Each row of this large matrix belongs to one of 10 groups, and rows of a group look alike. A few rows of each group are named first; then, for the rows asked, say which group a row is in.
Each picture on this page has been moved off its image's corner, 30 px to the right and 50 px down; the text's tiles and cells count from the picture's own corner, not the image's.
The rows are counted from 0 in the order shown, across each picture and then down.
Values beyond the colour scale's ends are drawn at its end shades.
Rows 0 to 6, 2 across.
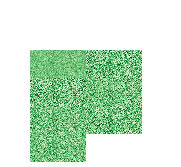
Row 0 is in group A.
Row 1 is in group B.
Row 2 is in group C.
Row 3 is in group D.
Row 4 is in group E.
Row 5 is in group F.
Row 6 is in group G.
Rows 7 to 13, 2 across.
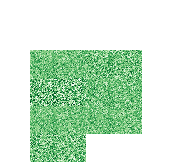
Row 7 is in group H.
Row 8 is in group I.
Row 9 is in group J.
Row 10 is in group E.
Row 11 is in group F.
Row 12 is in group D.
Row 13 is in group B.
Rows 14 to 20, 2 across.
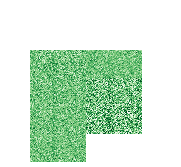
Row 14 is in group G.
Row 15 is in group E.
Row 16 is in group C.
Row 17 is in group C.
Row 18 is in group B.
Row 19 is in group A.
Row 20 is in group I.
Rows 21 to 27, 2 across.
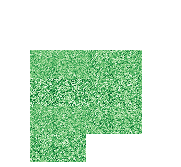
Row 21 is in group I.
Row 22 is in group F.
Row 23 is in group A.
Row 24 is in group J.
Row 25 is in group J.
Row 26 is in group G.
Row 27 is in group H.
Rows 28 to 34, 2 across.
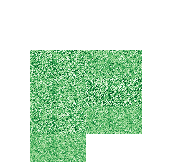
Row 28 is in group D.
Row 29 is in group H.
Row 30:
I
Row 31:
H
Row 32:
D
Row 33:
C
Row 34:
G
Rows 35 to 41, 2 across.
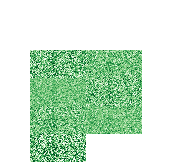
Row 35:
A
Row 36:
B
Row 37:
I
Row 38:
C
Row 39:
G
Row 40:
D
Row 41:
G
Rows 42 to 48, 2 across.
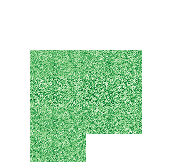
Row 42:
C
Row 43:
A
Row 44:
C
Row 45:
E
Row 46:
H
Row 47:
I
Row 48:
H
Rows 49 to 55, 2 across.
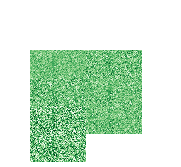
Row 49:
I
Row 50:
A
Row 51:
E
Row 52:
I
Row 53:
I
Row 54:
H
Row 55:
G
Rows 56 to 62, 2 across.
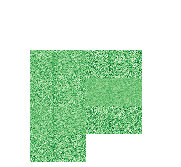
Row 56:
I
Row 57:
C
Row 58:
C
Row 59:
B
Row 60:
J
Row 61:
H
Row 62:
A
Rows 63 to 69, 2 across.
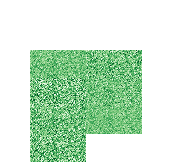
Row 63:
F
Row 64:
H
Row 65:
C
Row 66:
D
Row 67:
H
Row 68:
D
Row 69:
F
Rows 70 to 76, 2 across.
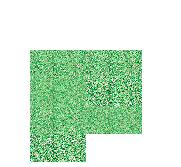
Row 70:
C
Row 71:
C
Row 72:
B
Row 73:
I
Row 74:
B
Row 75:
E
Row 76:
J
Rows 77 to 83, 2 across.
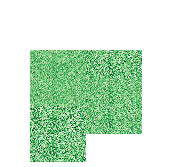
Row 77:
H
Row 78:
J
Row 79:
C
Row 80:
J
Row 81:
D
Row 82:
G
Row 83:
G
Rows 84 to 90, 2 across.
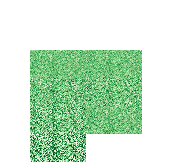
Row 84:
E
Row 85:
B
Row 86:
A
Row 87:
B
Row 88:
C
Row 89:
E
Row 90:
C
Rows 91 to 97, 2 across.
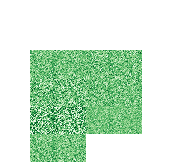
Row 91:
I
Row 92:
C
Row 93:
B
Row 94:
E
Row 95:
A
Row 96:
J
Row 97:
I
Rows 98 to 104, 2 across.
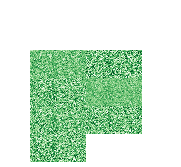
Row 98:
E
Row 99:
A
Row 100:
G
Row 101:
G
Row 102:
F
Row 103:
C
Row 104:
I
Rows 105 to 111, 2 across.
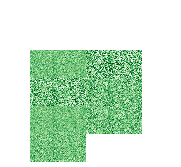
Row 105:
J
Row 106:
G
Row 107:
D
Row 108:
E
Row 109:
C
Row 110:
H
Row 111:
C
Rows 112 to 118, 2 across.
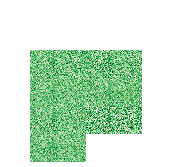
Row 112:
A
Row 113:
G
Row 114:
B
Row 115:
H
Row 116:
I
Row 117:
A
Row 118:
G
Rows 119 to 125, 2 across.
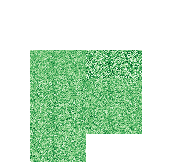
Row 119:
A
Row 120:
A
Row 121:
C
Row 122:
G
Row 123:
A
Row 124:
E
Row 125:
J
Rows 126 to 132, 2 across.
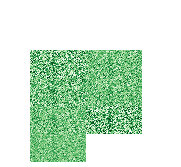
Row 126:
B
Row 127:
J
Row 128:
A
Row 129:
F
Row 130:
D
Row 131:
I
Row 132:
J
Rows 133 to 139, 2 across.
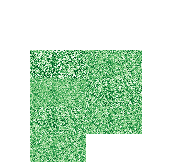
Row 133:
I
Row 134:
D
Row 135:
D
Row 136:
G
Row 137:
G
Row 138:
F
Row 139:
B
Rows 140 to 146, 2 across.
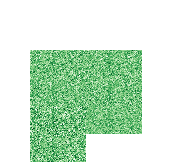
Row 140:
B
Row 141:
A
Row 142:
E
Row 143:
I
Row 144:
H
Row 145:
G
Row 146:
D
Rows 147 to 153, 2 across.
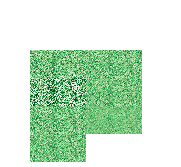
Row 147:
I
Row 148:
C
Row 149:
A
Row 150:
F
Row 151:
C
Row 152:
D
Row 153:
A
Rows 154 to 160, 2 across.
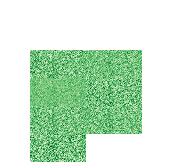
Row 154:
E
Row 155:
A
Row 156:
F
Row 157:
F
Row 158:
E
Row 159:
G
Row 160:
A
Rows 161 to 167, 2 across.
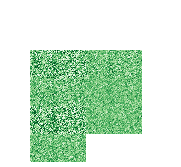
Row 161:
D
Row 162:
J
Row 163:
F
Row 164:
A
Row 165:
F
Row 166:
H
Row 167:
E
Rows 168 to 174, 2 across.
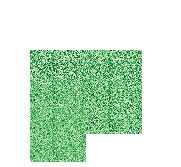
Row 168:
G
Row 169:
F
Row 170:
C
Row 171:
I
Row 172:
B
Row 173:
C
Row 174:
C
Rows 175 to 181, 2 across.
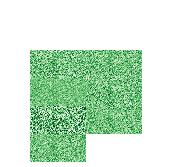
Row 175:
I
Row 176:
C
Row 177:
E
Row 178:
F
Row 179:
H
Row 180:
D
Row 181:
A
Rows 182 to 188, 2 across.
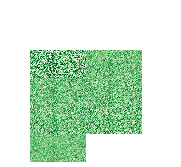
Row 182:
G
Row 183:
F
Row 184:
A
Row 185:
I
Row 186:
F
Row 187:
F
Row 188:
D
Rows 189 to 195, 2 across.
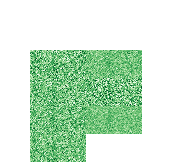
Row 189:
H
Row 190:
A
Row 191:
D
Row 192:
G
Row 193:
A
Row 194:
I
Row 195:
F
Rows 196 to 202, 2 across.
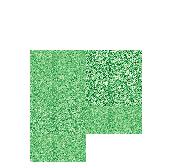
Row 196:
I
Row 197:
B
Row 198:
D
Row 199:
E
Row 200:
A
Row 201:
I
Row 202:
J
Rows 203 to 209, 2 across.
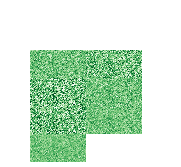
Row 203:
E
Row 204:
D
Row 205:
J
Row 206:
A
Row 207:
H
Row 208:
D
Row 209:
H
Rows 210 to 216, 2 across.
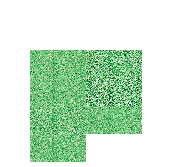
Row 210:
J
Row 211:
C
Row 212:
B
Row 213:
J
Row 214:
I
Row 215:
D
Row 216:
E
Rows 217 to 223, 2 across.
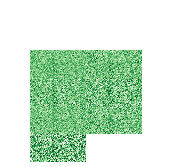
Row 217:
G
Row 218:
H
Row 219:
J
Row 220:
A
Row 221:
C
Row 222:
F
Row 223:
H
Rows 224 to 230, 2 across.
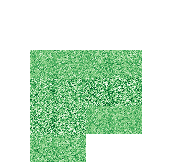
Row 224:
F
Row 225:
G
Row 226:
A
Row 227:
E
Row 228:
I
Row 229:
F
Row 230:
D
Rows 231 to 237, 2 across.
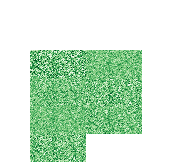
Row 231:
E
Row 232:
B
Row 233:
G
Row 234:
J
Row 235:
A
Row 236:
E
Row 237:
C
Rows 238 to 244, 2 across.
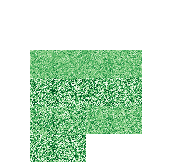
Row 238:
H
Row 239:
G
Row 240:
A
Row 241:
E
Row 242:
H
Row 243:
D
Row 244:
A
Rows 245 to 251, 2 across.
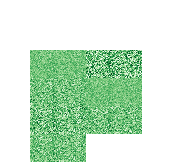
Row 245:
G
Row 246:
A
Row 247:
J
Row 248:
I
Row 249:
C
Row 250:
I
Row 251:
C
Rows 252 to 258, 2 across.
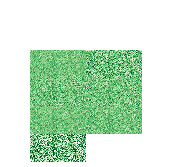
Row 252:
F
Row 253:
E
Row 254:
G
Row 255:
B
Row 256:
H
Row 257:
E
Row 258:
C
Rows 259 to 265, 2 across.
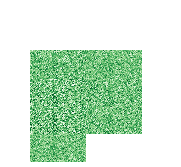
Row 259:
H
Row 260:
G
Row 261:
J
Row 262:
E
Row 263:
J
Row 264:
F
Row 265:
B
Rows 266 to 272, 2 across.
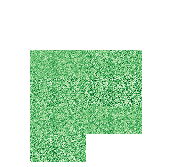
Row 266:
A
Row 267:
F
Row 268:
D
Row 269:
D
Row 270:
B
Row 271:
F
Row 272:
J
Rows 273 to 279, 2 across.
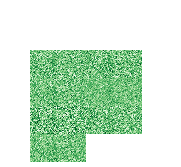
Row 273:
I
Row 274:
G
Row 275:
F
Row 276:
A
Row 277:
D
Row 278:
E
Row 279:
F
